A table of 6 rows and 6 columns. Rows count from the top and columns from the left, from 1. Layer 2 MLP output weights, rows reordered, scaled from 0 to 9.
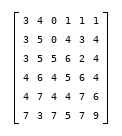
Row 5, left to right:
4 7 4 4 7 6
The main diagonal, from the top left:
3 5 5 5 7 9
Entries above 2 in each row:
2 5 5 6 6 6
